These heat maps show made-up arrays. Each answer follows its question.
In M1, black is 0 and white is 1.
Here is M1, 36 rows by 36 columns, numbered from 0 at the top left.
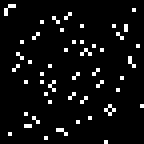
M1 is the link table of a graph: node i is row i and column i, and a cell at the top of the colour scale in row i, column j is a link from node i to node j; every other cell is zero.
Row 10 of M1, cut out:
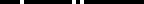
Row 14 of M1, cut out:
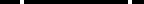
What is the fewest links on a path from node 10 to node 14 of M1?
2
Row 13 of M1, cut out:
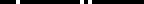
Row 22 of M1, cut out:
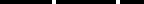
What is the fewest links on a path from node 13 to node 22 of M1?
1
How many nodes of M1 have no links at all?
1
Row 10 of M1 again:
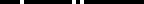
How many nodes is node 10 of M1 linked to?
3
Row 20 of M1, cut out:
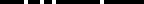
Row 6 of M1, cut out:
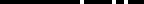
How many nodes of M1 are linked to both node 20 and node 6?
0
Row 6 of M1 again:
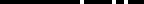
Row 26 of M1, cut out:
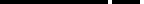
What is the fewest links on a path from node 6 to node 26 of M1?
3
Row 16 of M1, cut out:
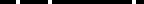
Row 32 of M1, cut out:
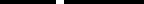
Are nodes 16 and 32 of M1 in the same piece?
yes
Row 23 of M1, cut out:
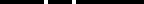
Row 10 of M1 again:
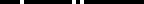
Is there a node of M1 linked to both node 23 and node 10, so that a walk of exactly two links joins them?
yes
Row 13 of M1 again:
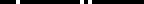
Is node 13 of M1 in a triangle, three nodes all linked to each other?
no
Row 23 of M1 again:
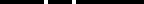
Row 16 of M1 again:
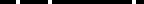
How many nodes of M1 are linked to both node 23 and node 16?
0
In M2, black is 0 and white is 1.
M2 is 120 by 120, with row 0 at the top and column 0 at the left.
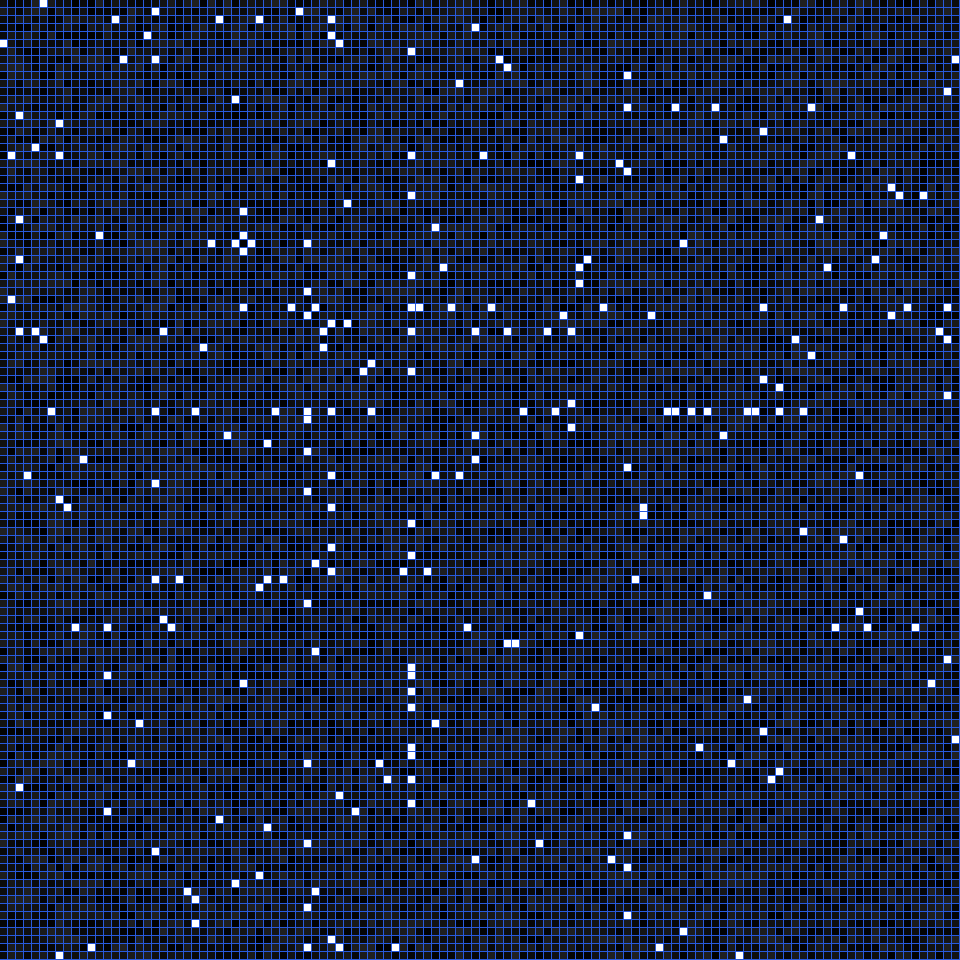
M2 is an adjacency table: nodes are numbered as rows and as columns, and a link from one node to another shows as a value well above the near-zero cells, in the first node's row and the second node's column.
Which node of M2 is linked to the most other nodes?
node 51
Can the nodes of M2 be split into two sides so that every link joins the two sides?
yes
